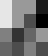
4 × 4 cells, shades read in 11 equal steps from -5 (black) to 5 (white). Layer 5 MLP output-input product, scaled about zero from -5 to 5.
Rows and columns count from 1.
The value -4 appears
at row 1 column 4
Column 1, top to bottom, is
4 4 0 -1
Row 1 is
4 1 1 -4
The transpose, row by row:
4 4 0 -1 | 1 1 -3 -2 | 1 -2 -1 0 | -4 -5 1 -2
